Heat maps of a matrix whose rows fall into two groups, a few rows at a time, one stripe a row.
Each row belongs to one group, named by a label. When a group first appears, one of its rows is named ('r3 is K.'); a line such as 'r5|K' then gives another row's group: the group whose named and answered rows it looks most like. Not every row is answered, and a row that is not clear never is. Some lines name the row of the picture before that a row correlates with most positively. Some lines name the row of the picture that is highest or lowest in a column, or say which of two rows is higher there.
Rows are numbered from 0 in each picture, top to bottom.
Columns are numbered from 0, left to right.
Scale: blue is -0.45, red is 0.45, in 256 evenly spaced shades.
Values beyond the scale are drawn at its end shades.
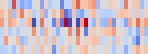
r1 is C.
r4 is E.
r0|E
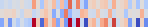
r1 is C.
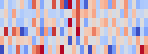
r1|E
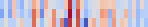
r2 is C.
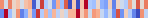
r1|E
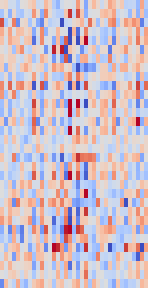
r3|C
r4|C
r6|C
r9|C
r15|E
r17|E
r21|C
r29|C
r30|C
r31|E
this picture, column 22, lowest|7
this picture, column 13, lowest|24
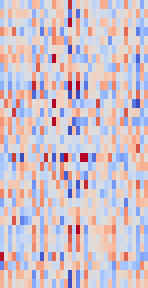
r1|C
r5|C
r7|E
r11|E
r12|E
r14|C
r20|C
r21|C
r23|E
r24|E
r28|E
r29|E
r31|C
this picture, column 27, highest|17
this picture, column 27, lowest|4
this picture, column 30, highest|13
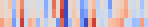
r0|C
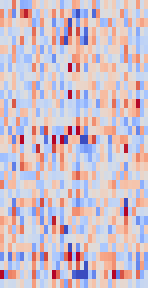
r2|C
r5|E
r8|E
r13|E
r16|E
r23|E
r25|C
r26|E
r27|C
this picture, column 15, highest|15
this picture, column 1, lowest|30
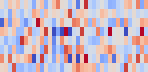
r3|C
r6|C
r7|E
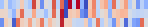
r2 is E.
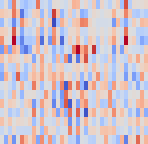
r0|E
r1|E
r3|E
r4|E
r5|E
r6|C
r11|C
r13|C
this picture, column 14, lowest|12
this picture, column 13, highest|1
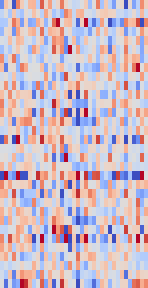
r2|C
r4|C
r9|E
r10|C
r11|E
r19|E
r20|C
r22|E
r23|C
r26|C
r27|C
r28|E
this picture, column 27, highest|17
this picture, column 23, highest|19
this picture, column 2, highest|26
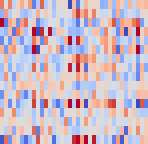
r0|C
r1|E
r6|E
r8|E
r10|E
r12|E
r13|C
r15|E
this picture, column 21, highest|15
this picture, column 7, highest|0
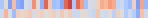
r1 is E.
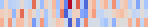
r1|C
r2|C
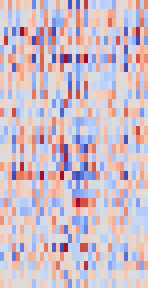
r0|C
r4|E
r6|C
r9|C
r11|C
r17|C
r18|C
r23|E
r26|C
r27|C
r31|C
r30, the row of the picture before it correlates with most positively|1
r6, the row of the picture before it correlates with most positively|2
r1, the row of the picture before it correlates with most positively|0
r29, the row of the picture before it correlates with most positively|2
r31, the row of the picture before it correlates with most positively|2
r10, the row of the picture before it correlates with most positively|0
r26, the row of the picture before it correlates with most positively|2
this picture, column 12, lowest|4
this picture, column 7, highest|19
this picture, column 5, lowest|27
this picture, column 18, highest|22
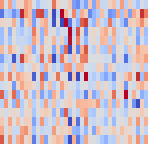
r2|C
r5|C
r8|C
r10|E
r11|E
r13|C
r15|C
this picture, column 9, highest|1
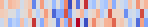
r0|C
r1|C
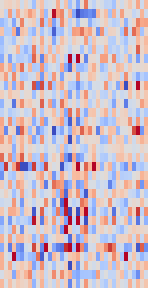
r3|E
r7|C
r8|E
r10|C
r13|C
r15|C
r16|C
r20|C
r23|C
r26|C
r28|E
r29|C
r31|C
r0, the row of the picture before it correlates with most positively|0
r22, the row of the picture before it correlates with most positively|1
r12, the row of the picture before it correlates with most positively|2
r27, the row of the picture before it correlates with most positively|2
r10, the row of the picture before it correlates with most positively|0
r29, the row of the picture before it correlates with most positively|0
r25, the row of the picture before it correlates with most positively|0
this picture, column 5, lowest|18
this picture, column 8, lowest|23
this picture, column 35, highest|27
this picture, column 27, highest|27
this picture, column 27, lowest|20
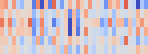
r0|E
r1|C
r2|C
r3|C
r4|E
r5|C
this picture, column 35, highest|2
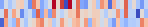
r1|E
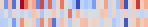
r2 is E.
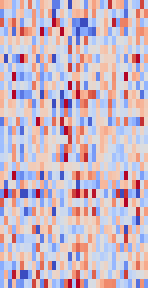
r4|C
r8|E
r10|E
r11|C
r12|C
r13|E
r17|C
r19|E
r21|E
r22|E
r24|E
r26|E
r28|C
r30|E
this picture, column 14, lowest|0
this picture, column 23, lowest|3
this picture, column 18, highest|21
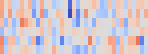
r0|C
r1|C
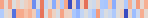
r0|C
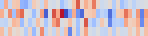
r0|E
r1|C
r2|C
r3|C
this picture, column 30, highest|1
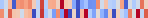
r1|C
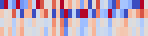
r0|E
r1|C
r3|C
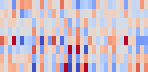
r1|E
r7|C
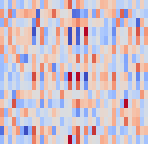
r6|E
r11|E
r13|E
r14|E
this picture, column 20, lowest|1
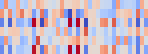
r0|E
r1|C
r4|E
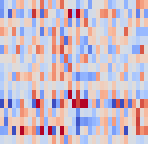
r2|C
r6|C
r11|E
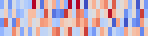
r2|E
